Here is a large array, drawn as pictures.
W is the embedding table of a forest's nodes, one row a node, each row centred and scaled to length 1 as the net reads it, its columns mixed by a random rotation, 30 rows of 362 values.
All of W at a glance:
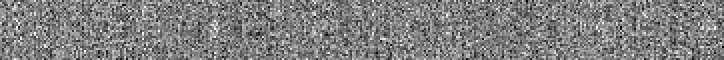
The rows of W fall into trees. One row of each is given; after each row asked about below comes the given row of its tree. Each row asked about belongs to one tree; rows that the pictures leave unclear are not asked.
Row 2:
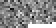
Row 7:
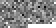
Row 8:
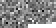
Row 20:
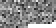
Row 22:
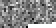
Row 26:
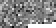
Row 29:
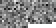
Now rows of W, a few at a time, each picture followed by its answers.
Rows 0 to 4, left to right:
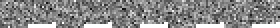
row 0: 7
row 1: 20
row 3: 29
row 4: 8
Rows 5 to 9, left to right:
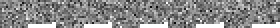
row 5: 29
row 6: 7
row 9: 29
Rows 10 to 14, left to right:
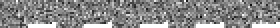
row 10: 2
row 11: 20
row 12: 20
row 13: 2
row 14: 2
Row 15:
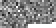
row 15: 20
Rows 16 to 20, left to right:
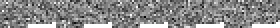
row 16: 7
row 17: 7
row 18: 2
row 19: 22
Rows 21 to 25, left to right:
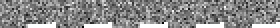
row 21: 8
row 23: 2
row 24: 29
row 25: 26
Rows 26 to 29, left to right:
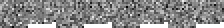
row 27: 22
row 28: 26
